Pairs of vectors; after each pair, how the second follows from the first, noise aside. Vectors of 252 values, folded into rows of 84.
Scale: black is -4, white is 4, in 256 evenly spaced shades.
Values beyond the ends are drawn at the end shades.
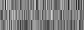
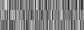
sign-scrambled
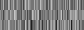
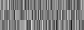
sign-scrambled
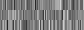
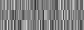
sign-scrambled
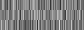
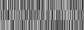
wrapped around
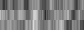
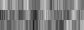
negated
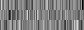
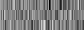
wrapped around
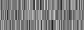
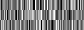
scaled up
